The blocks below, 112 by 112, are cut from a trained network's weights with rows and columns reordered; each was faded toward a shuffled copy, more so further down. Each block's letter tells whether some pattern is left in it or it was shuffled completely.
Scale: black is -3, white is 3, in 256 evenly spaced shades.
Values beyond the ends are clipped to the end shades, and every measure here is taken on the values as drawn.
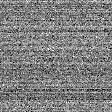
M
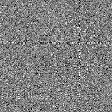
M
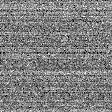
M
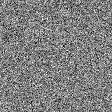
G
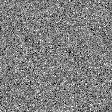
M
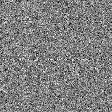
M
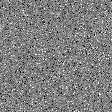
G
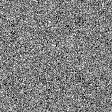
M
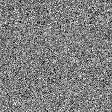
M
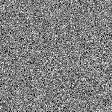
M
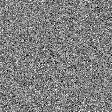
M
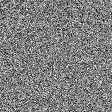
G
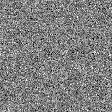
M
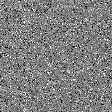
M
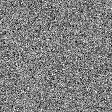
G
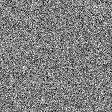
G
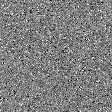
G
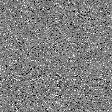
M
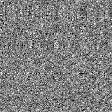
M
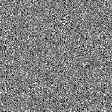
M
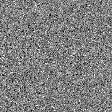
M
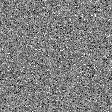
G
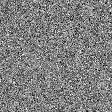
G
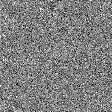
M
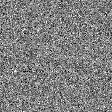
M
